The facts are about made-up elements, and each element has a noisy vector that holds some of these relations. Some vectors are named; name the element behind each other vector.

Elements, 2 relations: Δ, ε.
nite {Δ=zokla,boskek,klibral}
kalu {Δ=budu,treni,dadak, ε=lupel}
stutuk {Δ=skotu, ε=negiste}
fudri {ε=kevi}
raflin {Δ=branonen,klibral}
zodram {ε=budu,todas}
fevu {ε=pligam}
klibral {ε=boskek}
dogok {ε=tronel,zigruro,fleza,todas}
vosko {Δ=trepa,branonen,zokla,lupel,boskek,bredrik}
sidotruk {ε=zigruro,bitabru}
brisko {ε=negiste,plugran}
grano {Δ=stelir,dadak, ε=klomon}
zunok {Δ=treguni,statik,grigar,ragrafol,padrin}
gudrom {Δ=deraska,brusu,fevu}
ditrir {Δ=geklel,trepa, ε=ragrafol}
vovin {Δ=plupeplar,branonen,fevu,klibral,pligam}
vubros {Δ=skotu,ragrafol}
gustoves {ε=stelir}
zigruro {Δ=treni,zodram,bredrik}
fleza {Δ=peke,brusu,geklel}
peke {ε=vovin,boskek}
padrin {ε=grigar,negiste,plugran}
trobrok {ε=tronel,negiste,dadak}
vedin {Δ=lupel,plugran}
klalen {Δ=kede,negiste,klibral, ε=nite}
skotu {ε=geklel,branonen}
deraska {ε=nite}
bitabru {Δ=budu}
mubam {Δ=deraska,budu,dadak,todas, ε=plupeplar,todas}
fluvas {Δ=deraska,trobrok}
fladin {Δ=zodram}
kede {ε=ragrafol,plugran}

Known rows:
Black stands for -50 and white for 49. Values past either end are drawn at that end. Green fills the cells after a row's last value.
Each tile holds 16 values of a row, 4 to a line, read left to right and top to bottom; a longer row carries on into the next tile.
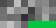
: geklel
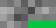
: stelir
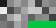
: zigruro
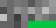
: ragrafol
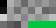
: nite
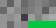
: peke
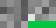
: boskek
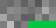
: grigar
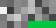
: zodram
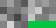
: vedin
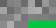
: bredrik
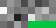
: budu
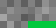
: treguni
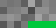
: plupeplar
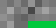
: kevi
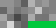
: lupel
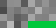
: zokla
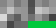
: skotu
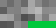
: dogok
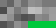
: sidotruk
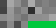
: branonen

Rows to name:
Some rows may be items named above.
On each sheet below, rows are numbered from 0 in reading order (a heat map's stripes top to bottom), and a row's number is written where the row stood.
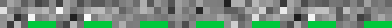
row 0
kalu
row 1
bitabru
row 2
bredrik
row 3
branonen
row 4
vosko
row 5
bitabru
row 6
brusu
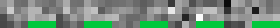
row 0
fluvas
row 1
fluvas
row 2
zunok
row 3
bitabru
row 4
raflin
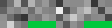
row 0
trepa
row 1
fladin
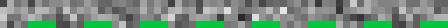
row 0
stutuk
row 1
gudrom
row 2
plugran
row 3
vubros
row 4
dadak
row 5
treni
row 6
ditrir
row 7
gudrom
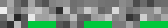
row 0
mubam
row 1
deraska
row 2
dadak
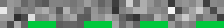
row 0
grano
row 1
fevu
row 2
ditrir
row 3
fladin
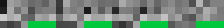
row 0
klalen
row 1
vovin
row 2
klibral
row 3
todas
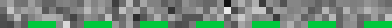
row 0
gudrom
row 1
plugran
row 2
fleza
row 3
kede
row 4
zigruro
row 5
negiste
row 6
trobrok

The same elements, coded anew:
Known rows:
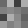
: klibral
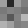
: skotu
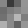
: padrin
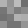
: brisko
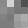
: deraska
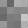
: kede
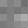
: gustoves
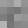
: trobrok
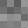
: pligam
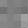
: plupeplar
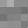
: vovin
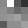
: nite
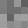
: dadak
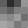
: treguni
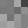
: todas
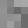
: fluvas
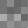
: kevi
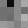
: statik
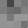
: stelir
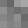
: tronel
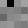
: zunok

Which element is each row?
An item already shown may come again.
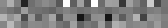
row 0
mubam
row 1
branonen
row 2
peke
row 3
peke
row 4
skotu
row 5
boskek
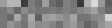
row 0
vedin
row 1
dadak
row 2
zodram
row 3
klalen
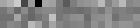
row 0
vedin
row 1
ragrafol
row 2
zokla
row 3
ditrir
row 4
vovin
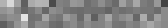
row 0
klalen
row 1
vedin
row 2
fleza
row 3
branonen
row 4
brusu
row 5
todas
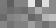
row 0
zokla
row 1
stutuk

